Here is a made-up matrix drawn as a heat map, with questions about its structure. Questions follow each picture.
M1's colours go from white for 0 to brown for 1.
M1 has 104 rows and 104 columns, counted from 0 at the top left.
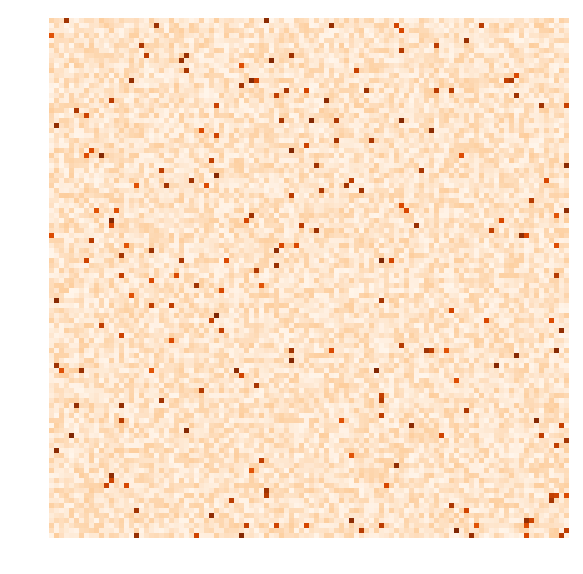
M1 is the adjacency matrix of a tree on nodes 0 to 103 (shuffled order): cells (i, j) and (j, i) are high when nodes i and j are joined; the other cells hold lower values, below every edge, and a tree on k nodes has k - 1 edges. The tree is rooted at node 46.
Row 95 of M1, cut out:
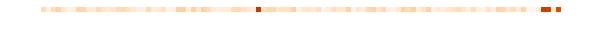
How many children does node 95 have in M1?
3
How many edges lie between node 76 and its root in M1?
4
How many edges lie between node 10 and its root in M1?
7
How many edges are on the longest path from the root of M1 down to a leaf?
8
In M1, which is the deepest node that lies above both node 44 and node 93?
45
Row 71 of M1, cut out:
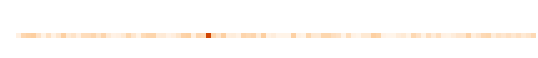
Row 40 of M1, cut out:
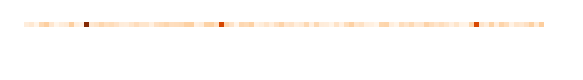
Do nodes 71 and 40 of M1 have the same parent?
no
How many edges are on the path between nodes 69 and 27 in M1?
6
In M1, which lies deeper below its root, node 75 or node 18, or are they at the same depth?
node 18
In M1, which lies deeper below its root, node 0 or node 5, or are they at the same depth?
node 5
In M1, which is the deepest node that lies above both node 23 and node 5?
101
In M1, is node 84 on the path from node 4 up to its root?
no
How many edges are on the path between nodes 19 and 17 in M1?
7
